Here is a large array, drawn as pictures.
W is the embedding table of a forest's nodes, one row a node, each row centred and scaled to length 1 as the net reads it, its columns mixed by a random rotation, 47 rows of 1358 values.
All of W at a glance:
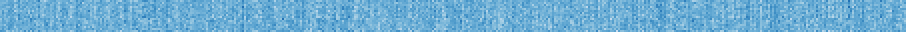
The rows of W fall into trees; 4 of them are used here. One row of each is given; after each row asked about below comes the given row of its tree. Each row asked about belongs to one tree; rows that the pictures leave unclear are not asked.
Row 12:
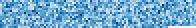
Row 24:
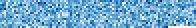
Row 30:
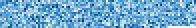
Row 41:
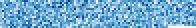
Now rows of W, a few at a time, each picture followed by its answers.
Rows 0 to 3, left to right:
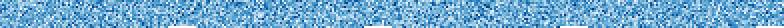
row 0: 24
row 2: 24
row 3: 24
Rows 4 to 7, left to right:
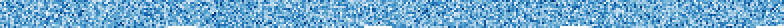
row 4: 12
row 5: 41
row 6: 24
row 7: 30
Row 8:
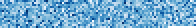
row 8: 41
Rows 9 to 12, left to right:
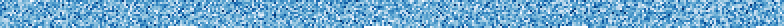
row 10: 24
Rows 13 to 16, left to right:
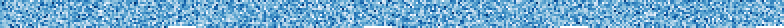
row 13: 24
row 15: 30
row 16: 24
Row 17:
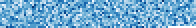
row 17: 30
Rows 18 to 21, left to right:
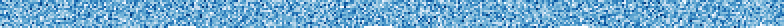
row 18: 24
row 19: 12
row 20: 30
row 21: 41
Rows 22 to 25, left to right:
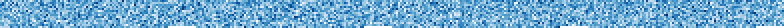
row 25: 24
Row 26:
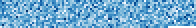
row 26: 24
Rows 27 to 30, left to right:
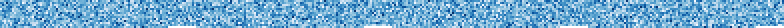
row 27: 12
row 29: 12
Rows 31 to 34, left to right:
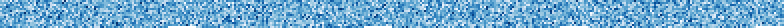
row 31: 12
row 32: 30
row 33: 12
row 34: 41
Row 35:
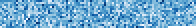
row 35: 30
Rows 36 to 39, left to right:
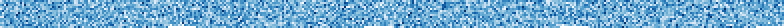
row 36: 41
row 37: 12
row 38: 41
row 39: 30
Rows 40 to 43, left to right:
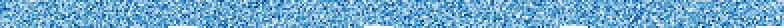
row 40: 24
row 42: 41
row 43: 12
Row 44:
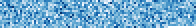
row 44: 12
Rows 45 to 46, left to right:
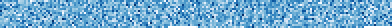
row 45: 24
